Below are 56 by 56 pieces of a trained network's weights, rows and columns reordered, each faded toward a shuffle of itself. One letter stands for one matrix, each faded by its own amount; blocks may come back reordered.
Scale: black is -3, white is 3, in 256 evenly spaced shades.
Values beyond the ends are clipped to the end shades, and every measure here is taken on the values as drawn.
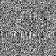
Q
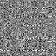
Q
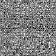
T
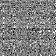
T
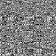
Q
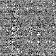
T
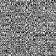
Q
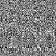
Q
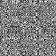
Q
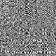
Q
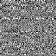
Q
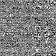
T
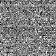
T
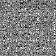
T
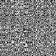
Q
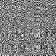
Q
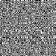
Q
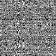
T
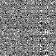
T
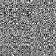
Q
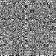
Q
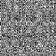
Q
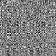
Q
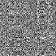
Q
